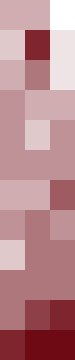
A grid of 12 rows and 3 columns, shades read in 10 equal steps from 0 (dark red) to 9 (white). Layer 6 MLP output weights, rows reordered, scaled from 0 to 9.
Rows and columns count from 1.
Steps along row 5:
up down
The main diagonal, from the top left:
6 1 8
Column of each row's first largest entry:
3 3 3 2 2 1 1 1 1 1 1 1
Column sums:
61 49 58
